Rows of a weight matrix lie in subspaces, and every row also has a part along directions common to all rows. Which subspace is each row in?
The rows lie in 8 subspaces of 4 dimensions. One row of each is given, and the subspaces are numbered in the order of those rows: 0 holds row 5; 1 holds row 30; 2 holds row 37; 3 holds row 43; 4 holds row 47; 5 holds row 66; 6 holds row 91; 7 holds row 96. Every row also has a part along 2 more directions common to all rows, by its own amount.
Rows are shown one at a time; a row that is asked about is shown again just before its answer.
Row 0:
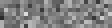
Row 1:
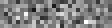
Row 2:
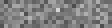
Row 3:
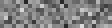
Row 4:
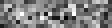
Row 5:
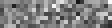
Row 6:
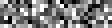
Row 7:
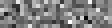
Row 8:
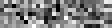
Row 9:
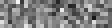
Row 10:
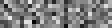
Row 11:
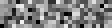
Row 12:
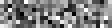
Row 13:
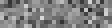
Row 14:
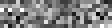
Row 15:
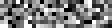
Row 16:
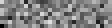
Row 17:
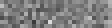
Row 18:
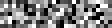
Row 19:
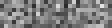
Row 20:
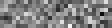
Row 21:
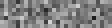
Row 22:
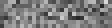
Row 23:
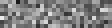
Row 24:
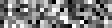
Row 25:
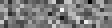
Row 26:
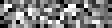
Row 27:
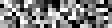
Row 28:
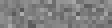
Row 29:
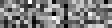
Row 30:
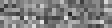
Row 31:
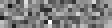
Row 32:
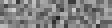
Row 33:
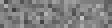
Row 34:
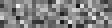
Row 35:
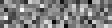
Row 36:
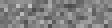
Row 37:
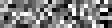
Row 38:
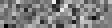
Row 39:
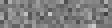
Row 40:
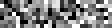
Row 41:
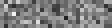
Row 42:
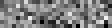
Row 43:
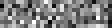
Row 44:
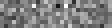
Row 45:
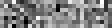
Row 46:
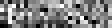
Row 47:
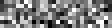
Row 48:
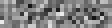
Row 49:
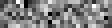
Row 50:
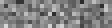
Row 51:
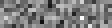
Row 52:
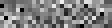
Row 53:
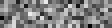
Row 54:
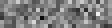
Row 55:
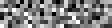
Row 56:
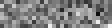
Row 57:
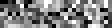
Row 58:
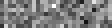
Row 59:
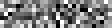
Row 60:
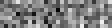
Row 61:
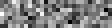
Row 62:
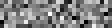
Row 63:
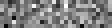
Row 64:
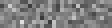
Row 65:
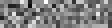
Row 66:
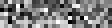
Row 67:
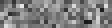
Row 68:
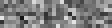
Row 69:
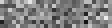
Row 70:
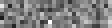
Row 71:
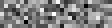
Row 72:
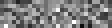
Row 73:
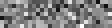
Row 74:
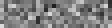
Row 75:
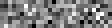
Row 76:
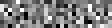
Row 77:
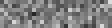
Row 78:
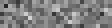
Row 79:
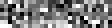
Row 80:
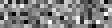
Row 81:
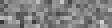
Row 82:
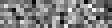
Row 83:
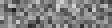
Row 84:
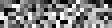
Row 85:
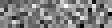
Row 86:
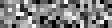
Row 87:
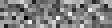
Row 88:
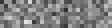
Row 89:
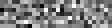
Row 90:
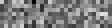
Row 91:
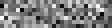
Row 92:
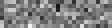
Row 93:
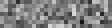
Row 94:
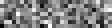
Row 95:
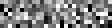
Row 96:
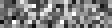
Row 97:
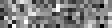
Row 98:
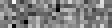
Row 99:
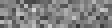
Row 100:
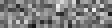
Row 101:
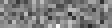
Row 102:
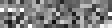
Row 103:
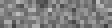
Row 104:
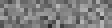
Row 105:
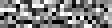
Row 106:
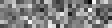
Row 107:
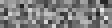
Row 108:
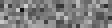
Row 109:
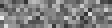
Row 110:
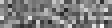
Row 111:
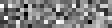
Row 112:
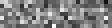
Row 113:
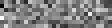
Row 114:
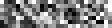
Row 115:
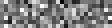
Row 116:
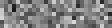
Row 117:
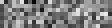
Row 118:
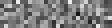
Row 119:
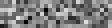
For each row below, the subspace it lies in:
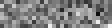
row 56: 6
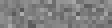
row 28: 0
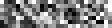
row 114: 4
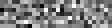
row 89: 5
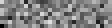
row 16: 4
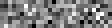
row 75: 7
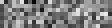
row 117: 7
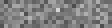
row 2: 7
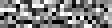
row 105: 5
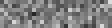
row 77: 1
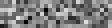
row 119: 5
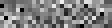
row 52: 6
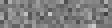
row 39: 2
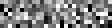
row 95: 0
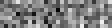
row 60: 1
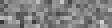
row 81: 1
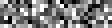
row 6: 6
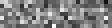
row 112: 3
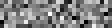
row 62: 2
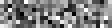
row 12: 2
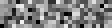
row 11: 4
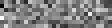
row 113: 6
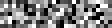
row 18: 7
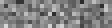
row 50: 5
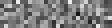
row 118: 6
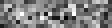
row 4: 2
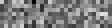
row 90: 7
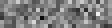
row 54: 6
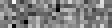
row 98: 1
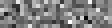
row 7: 5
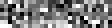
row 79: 5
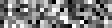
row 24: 2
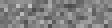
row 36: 7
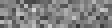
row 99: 4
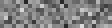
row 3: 6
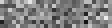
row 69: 4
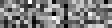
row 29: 1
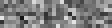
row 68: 1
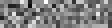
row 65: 3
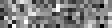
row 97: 1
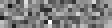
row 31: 3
